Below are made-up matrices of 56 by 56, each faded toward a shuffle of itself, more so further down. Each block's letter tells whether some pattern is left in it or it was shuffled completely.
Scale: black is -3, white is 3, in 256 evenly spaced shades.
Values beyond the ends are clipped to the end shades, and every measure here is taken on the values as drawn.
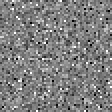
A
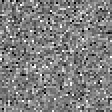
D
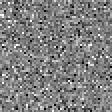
A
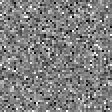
D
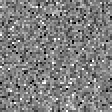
D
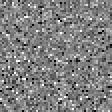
A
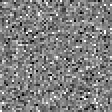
A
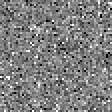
D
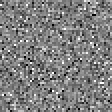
A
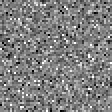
D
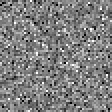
D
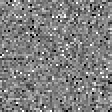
A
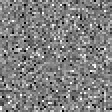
A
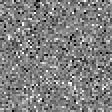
A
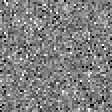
D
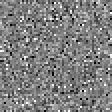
A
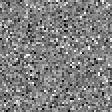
A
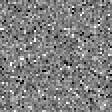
D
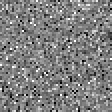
D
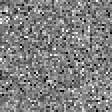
A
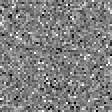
A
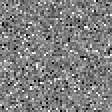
D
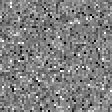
D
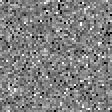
D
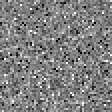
A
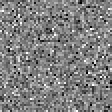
A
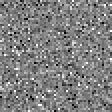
A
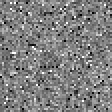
A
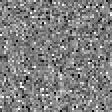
D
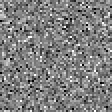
D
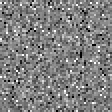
D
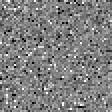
D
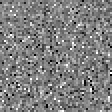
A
